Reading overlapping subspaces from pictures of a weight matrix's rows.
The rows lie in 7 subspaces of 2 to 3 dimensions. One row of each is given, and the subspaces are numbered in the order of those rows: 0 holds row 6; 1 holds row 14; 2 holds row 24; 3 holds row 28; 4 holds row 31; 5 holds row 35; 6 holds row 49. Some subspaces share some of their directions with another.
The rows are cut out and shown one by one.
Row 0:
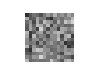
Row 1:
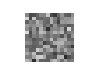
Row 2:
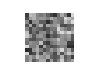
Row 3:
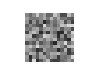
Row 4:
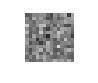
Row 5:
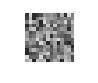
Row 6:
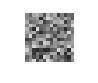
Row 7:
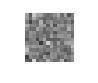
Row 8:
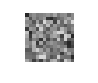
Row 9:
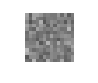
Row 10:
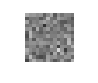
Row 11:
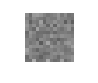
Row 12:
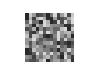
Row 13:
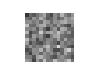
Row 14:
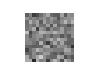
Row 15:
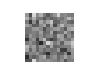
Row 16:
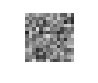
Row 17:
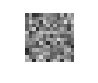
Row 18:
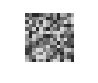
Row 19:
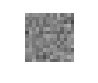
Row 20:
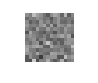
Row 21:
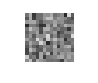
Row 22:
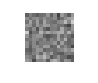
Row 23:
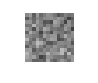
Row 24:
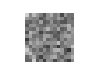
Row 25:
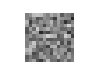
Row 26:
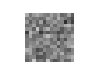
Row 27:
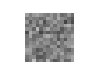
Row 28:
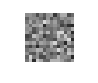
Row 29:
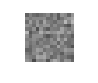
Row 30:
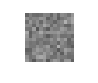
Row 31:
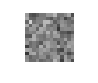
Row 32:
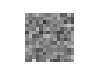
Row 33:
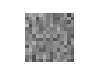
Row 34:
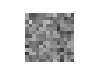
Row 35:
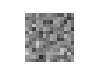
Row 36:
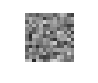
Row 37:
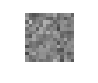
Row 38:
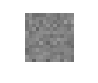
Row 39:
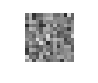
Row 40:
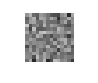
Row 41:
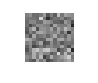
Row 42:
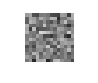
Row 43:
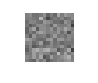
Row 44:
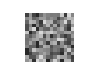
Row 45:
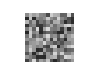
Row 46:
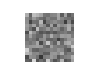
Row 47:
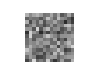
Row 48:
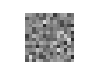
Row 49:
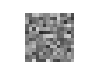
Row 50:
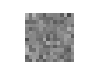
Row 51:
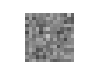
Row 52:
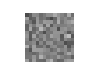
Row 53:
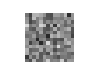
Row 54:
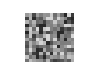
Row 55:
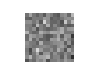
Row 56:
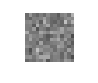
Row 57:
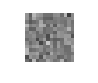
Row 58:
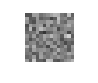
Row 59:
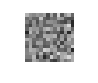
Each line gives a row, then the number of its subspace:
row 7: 5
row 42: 6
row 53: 2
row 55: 3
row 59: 0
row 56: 3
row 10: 3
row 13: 2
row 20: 1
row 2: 4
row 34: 4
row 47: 3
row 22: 0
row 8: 6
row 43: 0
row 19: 0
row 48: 3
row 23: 5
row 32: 3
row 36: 3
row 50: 2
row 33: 6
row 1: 1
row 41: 0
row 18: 4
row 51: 1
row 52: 6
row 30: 3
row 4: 2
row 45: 1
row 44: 5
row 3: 3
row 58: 6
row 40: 6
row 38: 2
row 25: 6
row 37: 4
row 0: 6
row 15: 5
